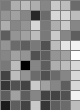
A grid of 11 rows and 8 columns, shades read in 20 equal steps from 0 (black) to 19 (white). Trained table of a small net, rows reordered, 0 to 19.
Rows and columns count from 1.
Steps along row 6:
up down down up up up up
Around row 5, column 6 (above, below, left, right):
15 11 6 17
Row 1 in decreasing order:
15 14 14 13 13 10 9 8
